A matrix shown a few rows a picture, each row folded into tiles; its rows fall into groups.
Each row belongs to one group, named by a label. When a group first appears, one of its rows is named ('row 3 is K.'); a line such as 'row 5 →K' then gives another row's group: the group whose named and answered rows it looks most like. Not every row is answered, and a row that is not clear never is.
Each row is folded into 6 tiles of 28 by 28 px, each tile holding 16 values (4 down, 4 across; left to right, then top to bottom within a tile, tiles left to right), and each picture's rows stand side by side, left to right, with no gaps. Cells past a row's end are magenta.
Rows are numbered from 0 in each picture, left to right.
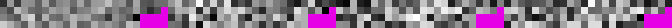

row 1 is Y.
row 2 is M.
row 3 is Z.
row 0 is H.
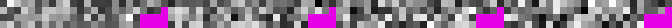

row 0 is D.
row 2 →D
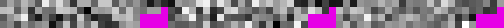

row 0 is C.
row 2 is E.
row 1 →Y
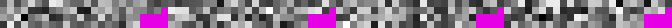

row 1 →Z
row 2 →D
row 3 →M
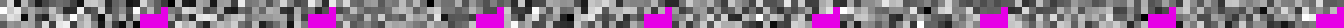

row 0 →Z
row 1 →E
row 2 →H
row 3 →M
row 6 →H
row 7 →C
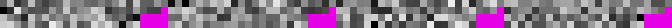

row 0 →H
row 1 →E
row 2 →D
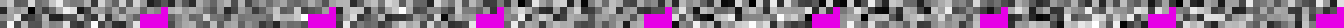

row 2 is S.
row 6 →Z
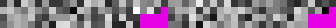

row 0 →Z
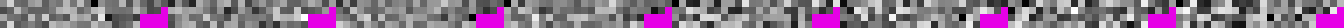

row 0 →H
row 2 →H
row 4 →E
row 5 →Y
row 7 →M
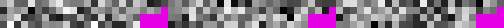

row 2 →D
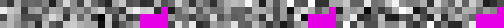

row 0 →Z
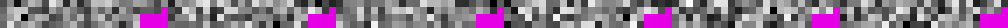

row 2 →Y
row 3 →Y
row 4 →M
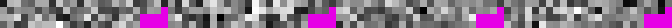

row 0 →D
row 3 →Y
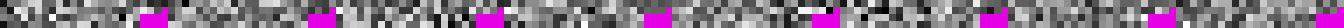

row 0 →Y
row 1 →S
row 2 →Z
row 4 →Z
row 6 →S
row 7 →M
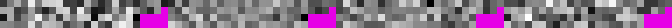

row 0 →D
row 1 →H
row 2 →H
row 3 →S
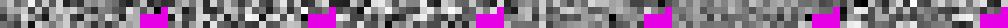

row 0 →Y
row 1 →D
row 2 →M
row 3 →Y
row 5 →S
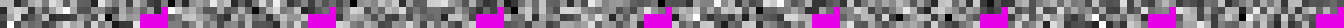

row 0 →S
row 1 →E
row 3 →Y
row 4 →S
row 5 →H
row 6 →D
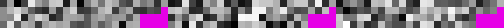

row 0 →E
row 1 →M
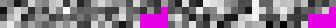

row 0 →S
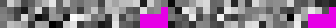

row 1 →Y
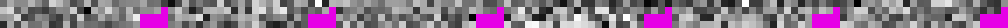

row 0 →C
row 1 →M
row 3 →Z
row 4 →Z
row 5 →S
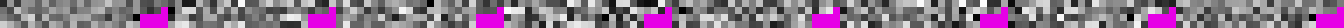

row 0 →H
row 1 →S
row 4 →D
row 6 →Y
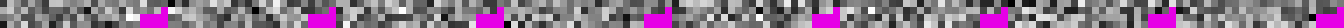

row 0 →C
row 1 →E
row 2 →S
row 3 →E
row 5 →Z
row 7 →H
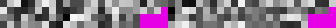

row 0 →M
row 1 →S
